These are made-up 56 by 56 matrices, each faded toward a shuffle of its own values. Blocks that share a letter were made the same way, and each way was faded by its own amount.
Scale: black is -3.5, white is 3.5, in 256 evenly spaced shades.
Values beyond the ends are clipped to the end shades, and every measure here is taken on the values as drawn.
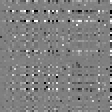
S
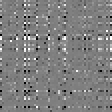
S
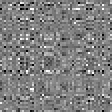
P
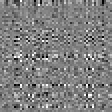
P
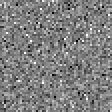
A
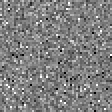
A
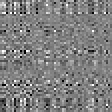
P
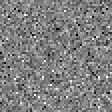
A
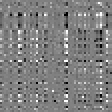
S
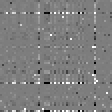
S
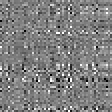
P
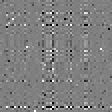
S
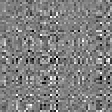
P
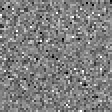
A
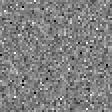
A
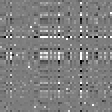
S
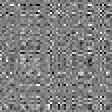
P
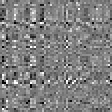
P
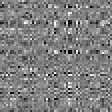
P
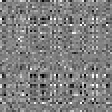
P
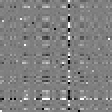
S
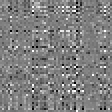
P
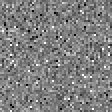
A
